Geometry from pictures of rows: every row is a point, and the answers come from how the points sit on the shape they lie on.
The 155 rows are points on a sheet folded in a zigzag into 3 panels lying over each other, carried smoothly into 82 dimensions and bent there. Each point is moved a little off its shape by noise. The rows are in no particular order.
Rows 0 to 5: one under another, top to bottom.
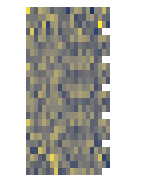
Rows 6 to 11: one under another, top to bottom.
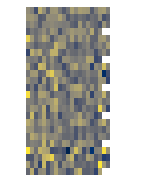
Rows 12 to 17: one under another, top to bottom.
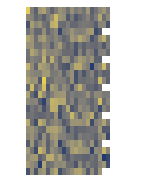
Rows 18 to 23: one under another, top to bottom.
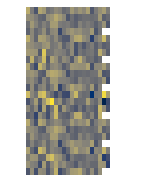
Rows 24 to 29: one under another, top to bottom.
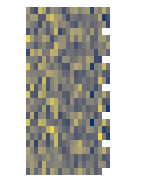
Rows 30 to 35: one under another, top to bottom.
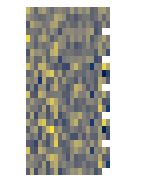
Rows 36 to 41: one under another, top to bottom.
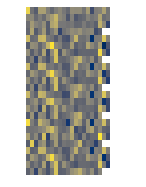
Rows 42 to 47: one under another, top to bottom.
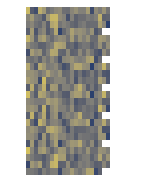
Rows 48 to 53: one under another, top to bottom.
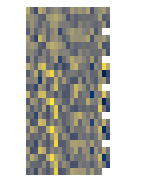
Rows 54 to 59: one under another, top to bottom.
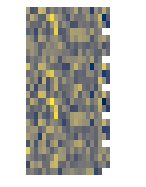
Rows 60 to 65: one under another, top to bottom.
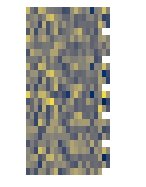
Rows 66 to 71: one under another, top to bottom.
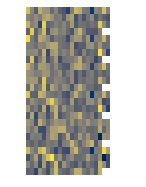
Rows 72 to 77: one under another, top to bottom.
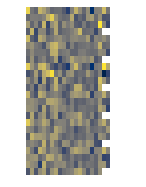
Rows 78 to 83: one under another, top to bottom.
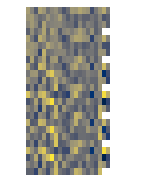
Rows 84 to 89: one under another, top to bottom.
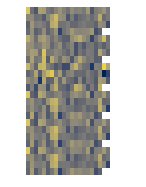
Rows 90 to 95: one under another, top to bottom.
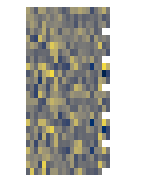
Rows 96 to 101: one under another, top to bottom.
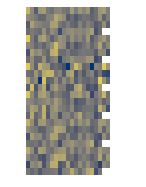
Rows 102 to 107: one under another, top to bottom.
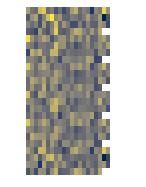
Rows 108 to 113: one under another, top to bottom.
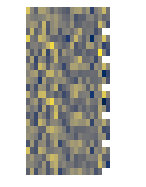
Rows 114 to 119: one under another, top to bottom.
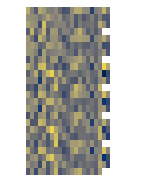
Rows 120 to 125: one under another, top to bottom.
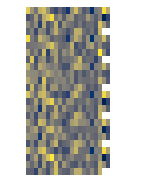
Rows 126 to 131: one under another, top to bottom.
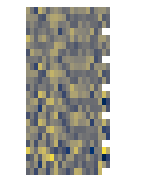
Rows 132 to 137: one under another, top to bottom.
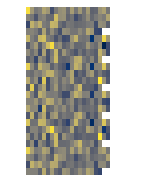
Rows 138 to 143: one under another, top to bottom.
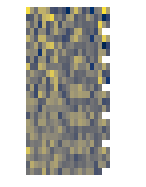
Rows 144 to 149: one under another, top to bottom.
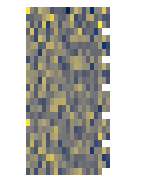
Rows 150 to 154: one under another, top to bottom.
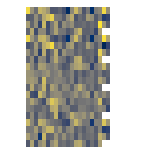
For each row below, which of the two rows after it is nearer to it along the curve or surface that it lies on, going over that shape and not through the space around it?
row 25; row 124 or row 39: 39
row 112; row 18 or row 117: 18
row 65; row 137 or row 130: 130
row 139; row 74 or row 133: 74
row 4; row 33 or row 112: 112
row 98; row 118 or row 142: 142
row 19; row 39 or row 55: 55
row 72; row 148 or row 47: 148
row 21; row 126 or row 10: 126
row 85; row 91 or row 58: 58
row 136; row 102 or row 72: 72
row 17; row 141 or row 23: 141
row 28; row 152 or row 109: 109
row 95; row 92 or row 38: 92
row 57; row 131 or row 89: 89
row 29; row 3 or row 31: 3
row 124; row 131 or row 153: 131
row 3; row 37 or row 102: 102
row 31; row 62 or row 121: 121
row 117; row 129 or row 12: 129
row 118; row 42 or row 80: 42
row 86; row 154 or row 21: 154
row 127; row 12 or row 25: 25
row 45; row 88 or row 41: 88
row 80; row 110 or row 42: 110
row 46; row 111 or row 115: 111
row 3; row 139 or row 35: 139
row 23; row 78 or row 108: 108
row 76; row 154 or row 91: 91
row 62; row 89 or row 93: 93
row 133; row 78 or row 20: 20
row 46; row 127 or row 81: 127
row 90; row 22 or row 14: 14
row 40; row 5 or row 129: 5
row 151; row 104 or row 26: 26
